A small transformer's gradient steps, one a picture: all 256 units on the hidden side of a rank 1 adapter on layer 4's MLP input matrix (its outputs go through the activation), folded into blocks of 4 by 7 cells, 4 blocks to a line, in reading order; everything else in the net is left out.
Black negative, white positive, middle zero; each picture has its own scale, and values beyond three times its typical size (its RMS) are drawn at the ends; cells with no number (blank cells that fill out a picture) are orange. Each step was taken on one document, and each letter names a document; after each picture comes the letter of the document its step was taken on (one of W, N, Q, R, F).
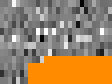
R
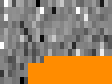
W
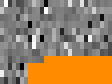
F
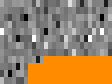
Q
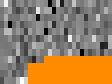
W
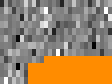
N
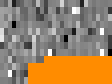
R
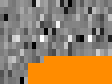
F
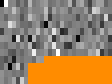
N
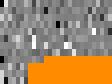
N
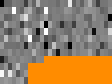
N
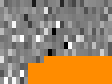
F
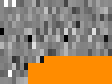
R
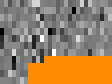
R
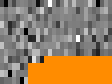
W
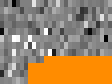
R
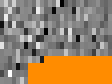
W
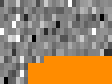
Q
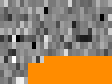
Q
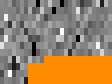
W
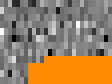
R
